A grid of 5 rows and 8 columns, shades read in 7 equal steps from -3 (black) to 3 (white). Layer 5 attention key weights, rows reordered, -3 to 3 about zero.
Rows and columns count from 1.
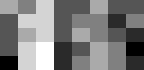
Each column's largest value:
1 2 3 -1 1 1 0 0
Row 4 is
-1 2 3 -2 -1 1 0 -3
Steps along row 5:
up up down up up down down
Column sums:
-5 7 12 -7 -1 3 -4 -8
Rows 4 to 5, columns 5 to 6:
-1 1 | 0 1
